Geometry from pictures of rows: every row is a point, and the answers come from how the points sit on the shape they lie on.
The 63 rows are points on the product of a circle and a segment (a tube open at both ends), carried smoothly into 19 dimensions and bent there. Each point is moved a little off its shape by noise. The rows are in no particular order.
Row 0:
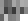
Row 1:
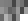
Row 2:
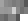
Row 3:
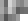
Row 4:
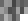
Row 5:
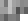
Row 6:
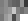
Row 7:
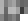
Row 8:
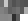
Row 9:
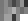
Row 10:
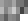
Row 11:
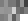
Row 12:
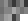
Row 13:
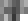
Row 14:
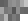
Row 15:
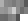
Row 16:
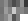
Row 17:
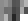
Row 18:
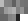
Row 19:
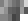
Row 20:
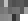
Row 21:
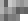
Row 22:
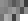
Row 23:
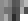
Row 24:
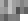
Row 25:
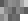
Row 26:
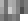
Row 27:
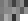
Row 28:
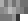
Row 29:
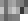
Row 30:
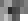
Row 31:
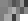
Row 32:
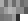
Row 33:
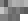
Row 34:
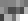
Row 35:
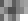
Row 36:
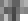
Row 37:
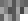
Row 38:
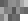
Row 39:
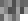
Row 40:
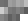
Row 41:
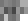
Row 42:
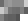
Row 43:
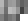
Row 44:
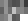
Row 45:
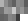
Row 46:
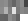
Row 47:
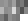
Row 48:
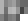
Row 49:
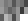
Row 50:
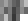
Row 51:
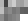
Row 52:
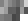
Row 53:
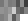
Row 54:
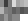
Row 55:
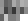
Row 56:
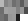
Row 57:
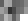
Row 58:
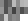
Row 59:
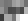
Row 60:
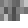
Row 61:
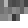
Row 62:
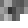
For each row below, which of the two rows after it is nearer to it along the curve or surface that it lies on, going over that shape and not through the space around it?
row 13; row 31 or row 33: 33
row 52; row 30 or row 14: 14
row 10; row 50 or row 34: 34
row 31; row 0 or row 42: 0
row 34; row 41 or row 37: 37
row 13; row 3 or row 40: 40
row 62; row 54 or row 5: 54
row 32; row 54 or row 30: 54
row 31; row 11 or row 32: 11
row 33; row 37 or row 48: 48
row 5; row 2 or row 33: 33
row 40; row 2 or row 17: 17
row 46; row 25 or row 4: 4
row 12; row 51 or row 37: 37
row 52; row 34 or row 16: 34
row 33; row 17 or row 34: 17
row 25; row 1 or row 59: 59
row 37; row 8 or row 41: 8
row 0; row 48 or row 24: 24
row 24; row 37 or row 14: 14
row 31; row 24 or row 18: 18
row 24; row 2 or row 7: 7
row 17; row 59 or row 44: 59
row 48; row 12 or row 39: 12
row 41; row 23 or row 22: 23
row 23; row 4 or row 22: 4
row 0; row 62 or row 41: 41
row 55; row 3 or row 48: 3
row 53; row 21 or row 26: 26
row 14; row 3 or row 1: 3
